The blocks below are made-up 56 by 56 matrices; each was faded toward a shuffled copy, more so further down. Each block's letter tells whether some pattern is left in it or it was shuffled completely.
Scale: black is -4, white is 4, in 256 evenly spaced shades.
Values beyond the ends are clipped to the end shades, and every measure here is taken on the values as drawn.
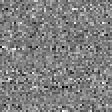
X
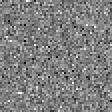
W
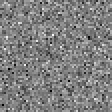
W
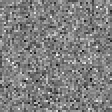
W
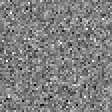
W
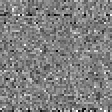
X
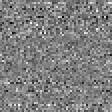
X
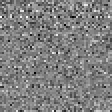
X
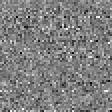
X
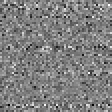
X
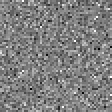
W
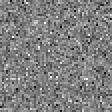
W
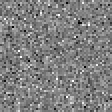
W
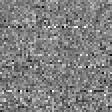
X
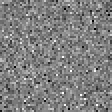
W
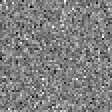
W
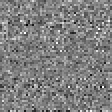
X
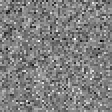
W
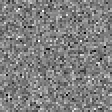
W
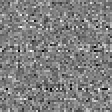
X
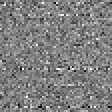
X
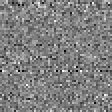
X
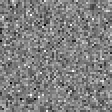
W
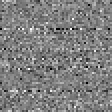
X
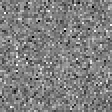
W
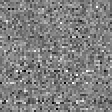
X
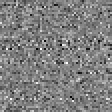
X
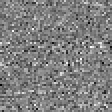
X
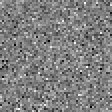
W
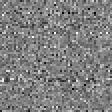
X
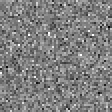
W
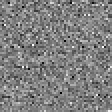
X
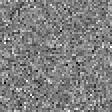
W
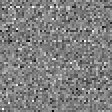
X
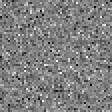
W
